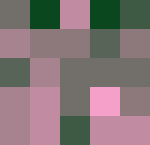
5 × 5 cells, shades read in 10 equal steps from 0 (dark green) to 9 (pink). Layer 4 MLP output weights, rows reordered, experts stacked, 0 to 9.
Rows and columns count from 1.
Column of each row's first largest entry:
3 1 2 4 2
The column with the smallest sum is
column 3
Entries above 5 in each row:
1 1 1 3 4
